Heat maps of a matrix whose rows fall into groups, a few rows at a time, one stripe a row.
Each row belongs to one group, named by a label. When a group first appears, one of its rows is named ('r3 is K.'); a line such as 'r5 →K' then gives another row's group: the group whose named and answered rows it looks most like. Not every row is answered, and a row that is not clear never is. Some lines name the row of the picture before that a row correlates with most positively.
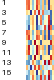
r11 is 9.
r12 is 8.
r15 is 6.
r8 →9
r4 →6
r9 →8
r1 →9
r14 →8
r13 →6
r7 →9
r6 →6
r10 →9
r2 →9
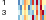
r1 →6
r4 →6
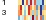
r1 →8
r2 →9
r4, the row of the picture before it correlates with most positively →4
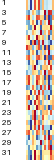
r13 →6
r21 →8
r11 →6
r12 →9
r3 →6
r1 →8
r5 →6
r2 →8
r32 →8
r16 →9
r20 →9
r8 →9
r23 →8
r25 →8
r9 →8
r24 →8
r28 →6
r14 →8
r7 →6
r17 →9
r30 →6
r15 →6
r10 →9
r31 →8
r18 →6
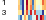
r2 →8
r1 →8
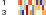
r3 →8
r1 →9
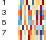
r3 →9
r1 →8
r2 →6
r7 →9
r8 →9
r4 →6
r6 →8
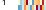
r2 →6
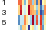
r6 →6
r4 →6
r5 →6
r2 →9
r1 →9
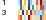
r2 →6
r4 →9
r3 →8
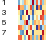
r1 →6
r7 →8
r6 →9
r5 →8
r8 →9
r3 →8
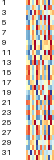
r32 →9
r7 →6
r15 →9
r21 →9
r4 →6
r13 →8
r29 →6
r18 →8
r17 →6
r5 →6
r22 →6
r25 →8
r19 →6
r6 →9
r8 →6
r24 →6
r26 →9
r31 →8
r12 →8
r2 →6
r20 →6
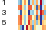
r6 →8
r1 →6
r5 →9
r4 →9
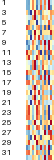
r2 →6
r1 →6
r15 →9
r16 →6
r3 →8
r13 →8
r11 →9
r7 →8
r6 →9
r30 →6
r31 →9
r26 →9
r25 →8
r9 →6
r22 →9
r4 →8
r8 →8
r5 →6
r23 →9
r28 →8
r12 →9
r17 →9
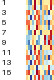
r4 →8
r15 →9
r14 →6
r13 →8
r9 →6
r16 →8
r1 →8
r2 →8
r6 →9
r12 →9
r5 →9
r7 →8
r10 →8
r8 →6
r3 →9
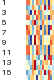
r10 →9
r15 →6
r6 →9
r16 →6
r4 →9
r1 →9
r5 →8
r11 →9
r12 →6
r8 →8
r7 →9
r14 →8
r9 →8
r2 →6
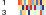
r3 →6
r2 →8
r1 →9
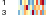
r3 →6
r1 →6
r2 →8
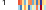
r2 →6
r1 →9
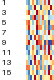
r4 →8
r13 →8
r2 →8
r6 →9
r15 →6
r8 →8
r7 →6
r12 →8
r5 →9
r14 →9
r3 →9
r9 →9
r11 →6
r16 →8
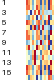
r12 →8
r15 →9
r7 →9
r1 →9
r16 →6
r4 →6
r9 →6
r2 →9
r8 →9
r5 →9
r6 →8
